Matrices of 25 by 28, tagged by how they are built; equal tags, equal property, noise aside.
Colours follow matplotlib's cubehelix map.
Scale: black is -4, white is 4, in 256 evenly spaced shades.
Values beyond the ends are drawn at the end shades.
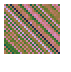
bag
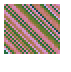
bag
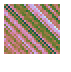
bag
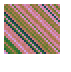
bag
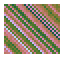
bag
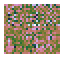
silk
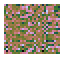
silk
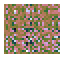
silk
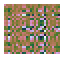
silk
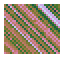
bag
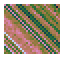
bag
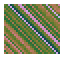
bag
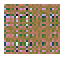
silk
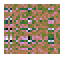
silk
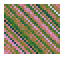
bag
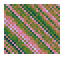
bag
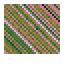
bag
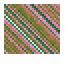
bag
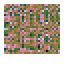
silk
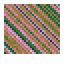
bag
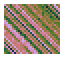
bag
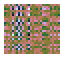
silk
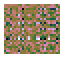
silk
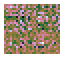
silk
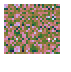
silk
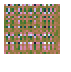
silk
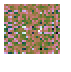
silk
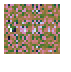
silk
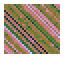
bag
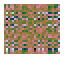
silk
